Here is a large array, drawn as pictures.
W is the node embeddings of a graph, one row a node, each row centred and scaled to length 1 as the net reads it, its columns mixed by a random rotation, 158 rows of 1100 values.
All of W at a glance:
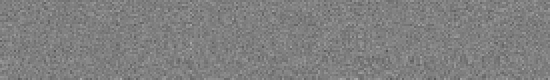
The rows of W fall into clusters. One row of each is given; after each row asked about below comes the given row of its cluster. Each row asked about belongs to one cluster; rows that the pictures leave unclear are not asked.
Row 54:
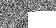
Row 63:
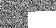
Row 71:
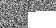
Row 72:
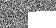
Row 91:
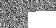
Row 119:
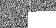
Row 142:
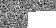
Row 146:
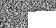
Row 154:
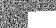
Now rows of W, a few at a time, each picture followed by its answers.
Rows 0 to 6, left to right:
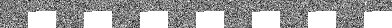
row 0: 91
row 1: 142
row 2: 54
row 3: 154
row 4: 72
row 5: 63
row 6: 119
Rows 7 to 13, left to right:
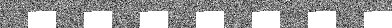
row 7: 63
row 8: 71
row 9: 142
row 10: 119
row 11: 54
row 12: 72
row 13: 63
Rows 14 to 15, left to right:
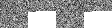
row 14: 91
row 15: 54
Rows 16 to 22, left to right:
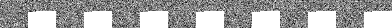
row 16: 72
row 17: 63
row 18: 63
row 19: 142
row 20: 142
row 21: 154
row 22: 154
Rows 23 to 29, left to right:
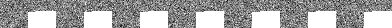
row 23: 54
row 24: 119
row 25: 63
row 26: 146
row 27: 142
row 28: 91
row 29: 142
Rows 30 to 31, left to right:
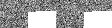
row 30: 119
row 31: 142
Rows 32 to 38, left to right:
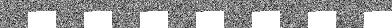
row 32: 154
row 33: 72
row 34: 146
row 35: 54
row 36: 154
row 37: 54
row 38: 142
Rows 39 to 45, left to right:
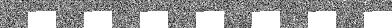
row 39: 154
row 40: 154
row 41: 91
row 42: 146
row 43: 142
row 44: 91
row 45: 119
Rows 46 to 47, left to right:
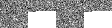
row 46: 91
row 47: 72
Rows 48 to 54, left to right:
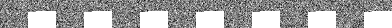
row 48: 146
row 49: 146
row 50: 72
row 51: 146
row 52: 146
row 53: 63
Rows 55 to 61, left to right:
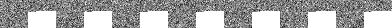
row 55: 154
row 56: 119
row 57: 71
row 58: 54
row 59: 72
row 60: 146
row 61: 54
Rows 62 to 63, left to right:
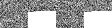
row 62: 71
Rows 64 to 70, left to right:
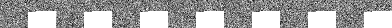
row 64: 72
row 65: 119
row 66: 63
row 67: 91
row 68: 91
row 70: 154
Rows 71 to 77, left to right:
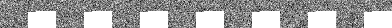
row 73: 71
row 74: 146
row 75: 146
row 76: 54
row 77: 119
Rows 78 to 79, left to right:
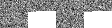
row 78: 63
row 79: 146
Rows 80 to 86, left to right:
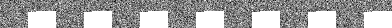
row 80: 63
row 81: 71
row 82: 142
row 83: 91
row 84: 72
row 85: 146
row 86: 63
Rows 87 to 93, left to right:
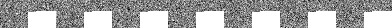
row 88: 119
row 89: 146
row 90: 146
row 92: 91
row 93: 91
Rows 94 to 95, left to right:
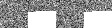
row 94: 71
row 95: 142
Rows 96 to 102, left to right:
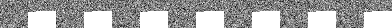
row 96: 54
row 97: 146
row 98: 63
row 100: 54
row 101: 142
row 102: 142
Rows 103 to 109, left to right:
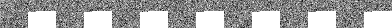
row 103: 119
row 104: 146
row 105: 154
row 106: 91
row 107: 54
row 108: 146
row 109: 154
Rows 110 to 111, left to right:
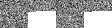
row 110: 142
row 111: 91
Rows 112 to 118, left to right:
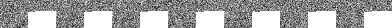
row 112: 54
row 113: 119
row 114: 119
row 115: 142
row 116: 119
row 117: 146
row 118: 63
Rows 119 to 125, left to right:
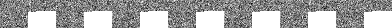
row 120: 63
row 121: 119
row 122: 72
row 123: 119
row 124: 119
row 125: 72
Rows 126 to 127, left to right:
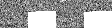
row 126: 63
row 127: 72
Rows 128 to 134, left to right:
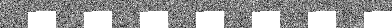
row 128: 71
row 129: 54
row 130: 63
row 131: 71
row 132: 119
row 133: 72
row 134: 91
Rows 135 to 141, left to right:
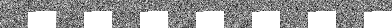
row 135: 71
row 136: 119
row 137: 72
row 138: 54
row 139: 54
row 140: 146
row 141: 146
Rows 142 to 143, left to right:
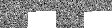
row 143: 63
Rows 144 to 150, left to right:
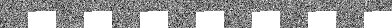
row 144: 146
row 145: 91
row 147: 154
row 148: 142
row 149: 119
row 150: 119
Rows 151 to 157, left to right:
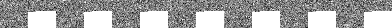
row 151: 71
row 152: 54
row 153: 72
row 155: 119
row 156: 72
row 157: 54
